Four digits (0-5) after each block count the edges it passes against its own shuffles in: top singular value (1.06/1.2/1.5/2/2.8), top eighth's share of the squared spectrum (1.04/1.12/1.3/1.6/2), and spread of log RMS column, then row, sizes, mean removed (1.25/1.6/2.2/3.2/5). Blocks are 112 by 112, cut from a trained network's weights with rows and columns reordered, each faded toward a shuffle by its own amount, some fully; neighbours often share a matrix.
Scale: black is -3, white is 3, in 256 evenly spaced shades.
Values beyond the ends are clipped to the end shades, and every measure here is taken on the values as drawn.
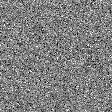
1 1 0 0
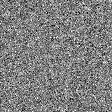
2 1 0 0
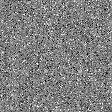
0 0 0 0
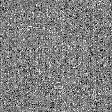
2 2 0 2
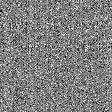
2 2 0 1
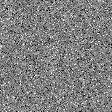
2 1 0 1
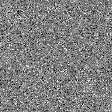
2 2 0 2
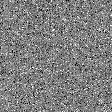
0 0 0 0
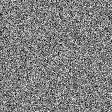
0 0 0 0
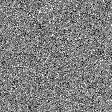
0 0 0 0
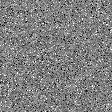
0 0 0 0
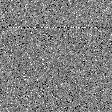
2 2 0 1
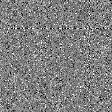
3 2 2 1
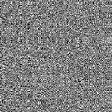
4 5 3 2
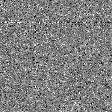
2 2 1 1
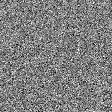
2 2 0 0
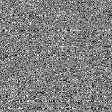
3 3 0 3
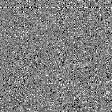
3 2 2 1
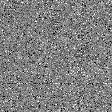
2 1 1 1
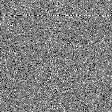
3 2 1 1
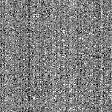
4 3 1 3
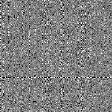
4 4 4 2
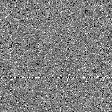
3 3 2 1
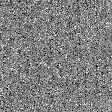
1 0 0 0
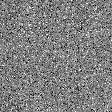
1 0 0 0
